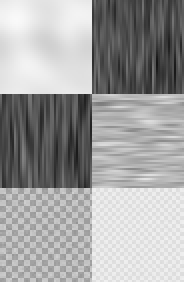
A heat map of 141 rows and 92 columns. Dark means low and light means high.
The table splits into 3 rows of 2 panels. Panel 1,1: very high, smooth, faint in contrast. Panel 1,2: low, streaked downward. Panel 2,1: low, streaked downward. Panel 2,2: high, streaked across. Panel 3,1: high, checkered. Panel 3,2: very high, checkered, faint in contrast.
